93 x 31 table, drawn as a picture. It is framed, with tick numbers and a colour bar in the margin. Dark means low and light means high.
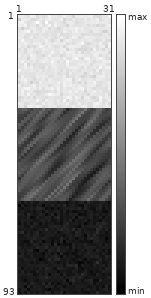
It is made of 3 by 1 panels. Panel 1,1: very high, fine-grained, faint in contrast. Panel 2,1: low, slanting up to the right. Panel 3,1: very low, fine-grained, faint in contrast.
